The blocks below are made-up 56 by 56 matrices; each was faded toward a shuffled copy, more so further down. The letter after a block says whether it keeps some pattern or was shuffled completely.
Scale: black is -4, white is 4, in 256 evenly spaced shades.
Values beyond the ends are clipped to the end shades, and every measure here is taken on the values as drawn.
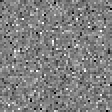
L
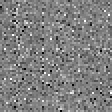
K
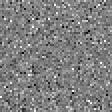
L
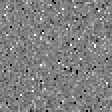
L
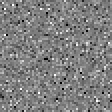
L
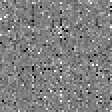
K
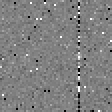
K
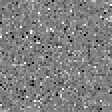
L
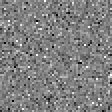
L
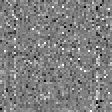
K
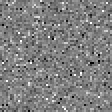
L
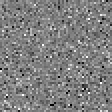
K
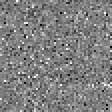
K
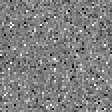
L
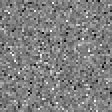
L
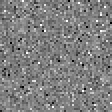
L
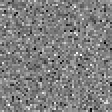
L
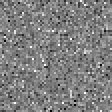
L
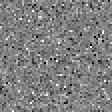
K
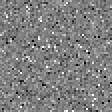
L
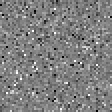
L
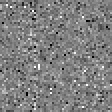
K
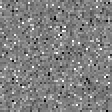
L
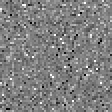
L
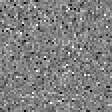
L
